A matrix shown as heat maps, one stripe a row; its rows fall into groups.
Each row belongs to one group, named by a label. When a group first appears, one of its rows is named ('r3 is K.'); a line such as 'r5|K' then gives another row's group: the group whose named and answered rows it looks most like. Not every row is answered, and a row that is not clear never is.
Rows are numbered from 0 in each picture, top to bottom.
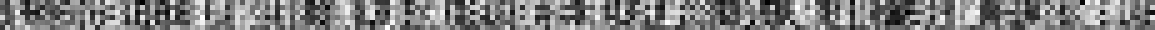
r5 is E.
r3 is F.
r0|F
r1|F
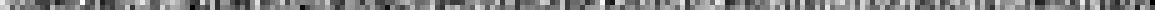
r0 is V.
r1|V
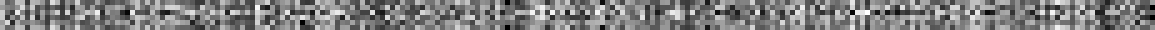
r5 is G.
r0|G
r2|F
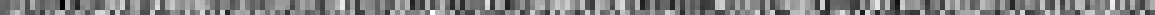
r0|E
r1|E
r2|F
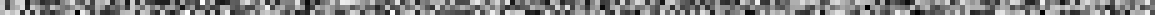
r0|F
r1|G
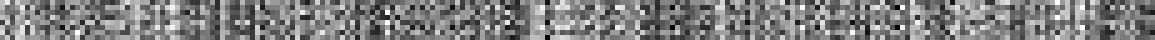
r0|V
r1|E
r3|G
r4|E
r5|E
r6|G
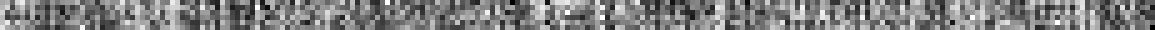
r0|E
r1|E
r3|G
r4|V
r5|V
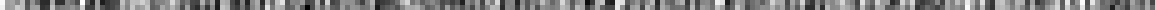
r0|V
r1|V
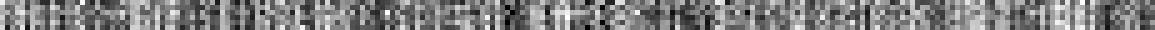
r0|V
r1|G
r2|E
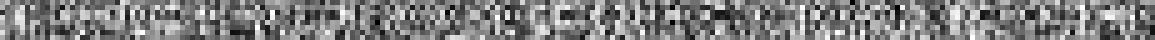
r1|E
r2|F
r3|F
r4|E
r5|E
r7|G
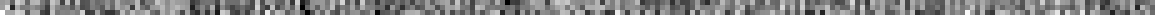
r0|E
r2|V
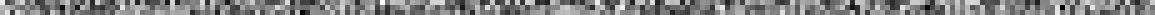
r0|F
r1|V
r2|E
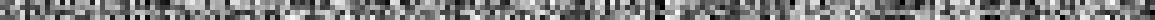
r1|F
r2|G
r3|F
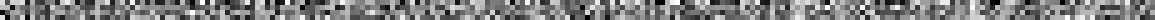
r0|F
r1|G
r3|G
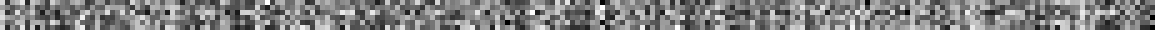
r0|G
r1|E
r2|F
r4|G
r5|G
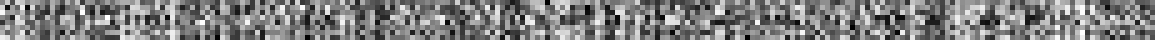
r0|E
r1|G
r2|V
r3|F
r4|F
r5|V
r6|E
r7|V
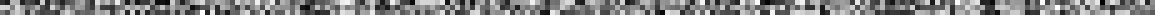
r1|V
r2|F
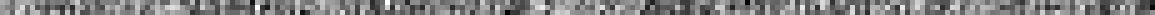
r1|E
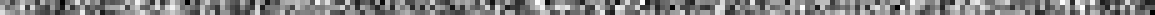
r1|E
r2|V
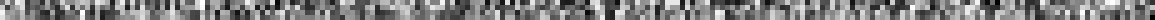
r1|F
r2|V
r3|V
